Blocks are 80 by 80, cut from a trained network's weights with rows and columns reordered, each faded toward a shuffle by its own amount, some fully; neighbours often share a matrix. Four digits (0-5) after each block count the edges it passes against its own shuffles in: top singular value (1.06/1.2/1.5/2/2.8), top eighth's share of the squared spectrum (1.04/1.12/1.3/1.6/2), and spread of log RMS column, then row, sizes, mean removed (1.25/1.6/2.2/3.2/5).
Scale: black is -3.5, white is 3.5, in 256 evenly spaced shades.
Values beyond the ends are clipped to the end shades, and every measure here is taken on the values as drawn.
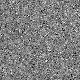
0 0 0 0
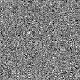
3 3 1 1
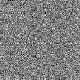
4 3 1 2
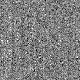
2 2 1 1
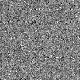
2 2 0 1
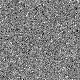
0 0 0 0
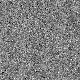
0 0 0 0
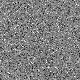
0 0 0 0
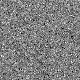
1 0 0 0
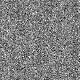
2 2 0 1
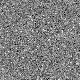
0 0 0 0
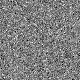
1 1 0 0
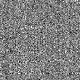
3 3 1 1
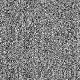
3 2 0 1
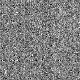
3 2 1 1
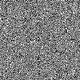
2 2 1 0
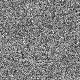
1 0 0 0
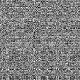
4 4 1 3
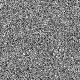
1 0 0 0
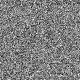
1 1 0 0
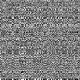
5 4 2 3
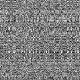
4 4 1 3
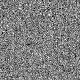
2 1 0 0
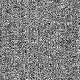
3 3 0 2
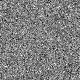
2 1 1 0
